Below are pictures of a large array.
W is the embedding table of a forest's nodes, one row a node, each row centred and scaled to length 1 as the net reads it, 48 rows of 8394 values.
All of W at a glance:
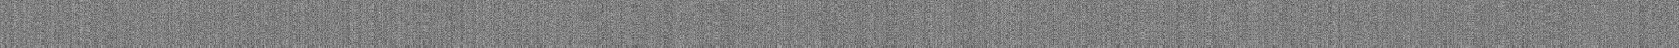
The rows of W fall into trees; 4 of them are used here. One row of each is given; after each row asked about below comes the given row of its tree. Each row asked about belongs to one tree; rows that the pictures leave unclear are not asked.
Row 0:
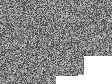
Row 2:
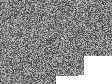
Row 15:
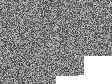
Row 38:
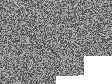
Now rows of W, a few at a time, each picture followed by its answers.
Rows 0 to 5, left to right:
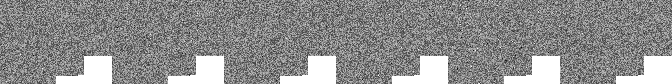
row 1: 15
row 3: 15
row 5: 38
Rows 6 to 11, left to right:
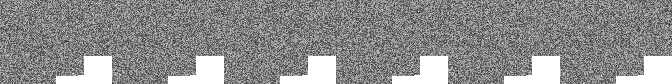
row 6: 38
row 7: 38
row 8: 15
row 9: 2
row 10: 38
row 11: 38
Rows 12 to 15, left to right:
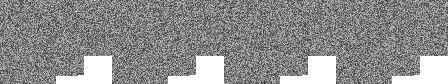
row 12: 2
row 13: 15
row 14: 0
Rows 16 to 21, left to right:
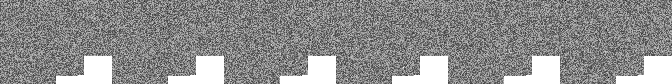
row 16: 2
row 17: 2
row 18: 15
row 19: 2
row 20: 15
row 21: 0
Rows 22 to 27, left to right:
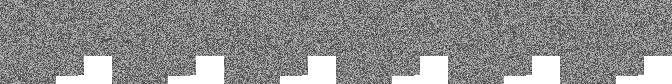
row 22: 38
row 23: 38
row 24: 38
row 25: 0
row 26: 15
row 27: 0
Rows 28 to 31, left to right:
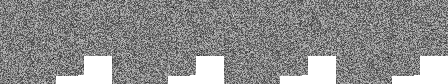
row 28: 15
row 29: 0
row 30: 0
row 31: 2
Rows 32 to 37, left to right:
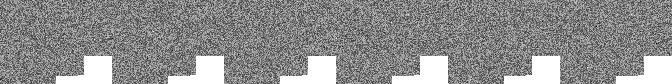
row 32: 38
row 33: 15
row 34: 0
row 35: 38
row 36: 2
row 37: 38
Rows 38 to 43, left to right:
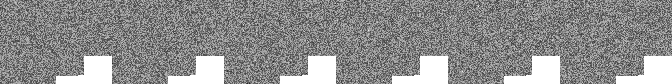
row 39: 0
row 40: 2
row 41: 2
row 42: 15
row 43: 2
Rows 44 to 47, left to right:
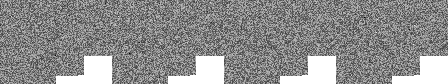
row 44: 2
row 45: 38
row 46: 38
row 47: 38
